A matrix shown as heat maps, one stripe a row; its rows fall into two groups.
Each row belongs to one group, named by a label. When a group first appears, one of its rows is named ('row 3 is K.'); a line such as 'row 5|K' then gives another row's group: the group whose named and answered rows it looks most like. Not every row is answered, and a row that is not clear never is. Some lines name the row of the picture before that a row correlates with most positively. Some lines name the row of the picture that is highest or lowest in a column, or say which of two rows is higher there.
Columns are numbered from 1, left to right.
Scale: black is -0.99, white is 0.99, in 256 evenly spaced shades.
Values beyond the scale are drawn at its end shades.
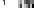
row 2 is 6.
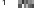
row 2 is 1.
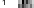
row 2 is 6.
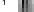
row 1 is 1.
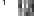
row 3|6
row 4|6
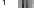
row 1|1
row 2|1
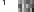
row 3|6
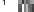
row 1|1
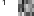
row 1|1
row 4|6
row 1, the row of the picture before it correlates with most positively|1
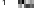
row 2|6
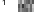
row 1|6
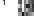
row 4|1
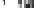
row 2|6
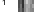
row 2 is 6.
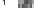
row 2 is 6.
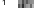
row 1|1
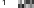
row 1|6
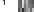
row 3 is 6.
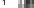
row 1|6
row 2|6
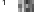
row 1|6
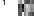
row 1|6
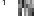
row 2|1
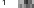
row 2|6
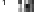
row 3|6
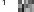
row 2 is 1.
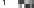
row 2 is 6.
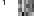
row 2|6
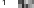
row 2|1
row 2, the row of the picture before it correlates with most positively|4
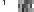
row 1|6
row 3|1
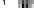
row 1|1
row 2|1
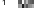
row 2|1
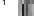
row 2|1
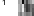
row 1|1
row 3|6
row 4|6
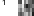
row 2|6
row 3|6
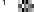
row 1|1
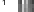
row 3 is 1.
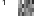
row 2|1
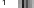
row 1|1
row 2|1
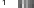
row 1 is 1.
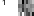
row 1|1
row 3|1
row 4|6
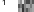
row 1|6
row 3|1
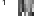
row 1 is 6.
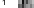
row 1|1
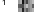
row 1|1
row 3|1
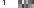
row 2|1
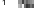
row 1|1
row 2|6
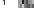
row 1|1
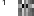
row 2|1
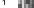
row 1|6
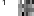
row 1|6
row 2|1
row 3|6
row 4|1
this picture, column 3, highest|1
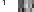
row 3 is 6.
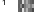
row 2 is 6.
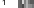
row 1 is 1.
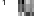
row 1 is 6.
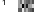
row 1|6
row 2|1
